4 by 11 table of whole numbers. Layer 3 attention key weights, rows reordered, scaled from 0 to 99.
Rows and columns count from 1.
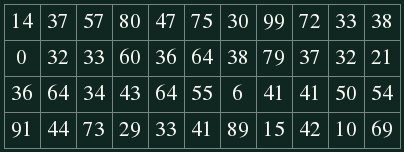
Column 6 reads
75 64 55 41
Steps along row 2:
up up up down up down up down down down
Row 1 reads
14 37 57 80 47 75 30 99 72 33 38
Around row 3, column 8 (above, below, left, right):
79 15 6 41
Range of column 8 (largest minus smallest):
84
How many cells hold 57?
1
